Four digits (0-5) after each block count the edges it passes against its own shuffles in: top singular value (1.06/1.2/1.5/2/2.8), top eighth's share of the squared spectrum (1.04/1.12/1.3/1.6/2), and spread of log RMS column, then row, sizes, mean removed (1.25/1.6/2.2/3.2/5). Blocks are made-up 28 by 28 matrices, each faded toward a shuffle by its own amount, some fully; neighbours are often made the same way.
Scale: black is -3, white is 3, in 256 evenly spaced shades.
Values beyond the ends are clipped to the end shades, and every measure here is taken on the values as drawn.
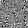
0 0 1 0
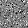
0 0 0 0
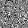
1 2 0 0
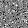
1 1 0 0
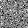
0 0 0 0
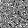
0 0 0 0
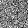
0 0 0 0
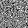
0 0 0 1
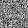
2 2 0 0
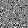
3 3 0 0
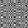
4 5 3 3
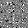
2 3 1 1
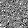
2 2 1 0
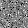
0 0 0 0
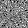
0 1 0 0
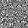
3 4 1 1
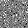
2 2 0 1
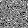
2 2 0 0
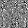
3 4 2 1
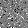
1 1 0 0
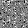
1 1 1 0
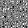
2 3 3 2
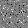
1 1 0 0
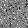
0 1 0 0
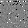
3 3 0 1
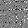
3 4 1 1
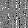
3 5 2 1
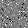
2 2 0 0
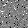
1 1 1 0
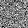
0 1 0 0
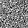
0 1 0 0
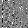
2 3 2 0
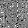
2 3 1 0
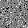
1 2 0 0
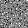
1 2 1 0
